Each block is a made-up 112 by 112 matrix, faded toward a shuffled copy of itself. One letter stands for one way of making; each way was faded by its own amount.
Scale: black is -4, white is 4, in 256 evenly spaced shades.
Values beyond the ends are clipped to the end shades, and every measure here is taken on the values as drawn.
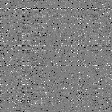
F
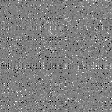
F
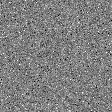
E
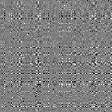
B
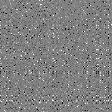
F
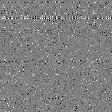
F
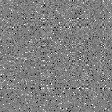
F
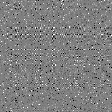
F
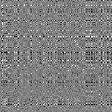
B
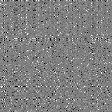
F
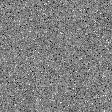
E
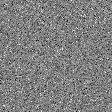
E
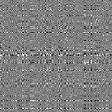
B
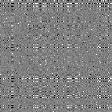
B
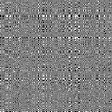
B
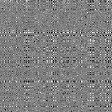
B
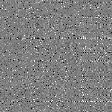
F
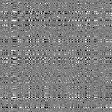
B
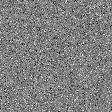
E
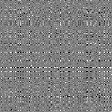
B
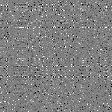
F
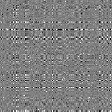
B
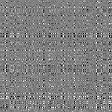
B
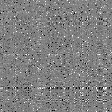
F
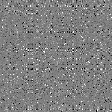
F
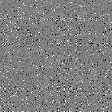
F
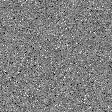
E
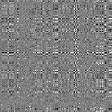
B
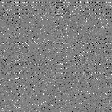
F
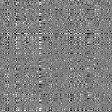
B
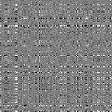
B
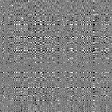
B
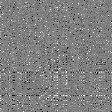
F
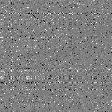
F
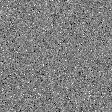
E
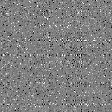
F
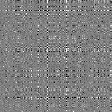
B
